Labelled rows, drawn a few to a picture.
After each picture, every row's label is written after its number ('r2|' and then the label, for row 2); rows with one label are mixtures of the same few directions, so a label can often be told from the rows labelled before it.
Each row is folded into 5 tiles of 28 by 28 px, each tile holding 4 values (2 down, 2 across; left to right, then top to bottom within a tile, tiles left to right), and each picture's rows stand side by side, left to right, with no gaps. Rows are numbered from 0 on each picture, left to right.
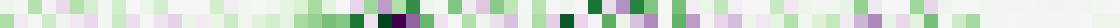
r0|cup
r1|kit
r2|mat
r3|cup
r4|cup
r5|kit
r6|kit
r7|mat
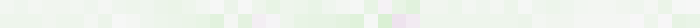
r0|mat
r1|mat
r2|mat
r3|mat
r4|mat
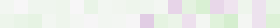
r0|kit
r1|cup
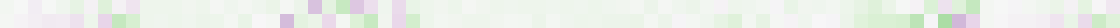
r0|mat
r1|mat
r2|cup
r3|cup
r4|mat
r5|kit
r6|mat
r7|mat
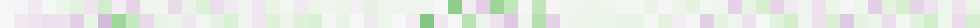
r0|mat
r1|cup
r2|kit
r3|cup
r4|mat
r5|cup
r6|cup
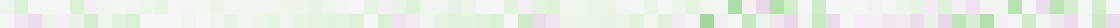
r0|kit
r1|kit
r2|mat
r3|mat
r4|mat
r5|cup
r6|mat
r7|cup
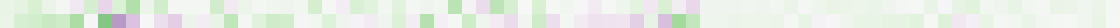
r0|mat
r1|kit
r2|cup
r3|cup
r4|mat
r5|mat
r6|mat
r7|cup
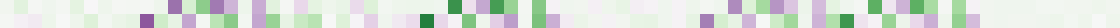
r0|kit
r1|cup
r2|kit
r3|cup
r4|cup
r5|cup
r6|cup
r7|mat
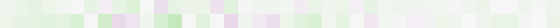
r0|mat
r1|kit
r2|kit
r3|cup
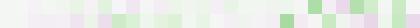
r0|mat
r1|kit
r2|cup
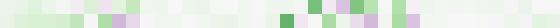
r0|mat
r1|cup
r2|cup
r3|mat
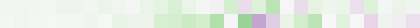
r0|mat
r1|mat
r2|kit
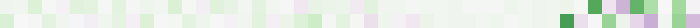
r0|cup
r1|cup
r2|kit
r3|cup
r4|cup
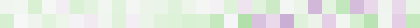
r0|cup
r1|mat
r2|cup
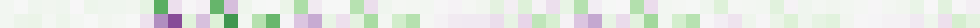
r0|kit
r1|kit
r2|kit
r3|mat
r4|kit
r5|kit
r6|mat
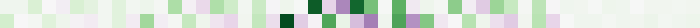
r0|cup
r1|cup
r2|cup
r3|cup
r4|cup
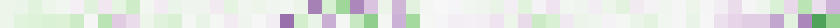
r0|mat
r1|kit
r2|cup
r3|mat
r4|cup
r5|mat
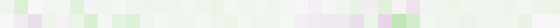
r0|kit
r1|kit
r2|mat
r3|mat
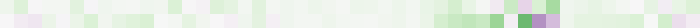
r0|kit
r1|cup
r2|cup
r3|mat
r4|mat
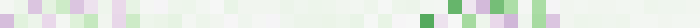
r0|cup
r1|kit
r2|mat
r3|cup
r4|kit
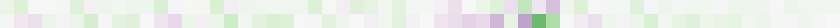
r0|kit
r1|kit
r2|cup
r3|mat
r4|kit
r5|kit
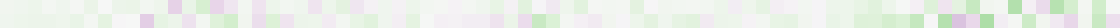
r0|mat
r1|cup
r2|cup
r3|mat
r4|kit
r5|cup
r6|mat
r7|cup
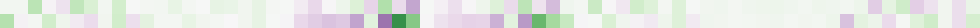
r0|cup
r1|cup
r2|mat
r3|mat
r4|cup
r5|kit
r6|cup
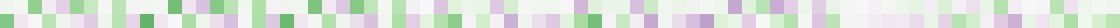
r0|cup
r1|cup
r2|cup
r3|kit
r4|kit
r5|cup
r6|mat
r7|kit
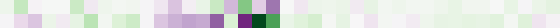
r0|kit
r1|mat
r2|kit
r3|mat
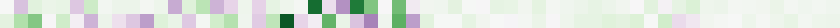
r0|kit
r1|cup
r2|cup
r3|cup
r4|mat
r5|kit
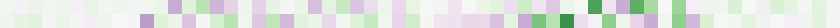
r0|kit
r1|cup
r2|cup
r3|mat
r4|cup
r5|cup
